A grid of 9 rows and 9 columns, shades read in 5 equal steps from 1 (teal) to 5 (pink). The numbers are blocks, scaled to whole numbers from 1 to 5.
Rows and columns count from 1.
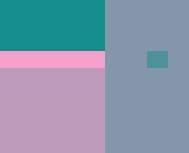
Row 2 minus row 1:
0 0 0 0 0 0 0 0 0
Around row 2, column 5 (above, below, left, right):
1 1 1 3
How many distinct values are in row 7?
2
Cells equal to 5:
5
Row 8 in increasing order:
3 3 3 3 4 4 4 4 4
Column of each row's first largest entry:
6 6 6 1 1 1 1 1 1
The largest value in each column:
5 5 5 5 5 3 3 3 3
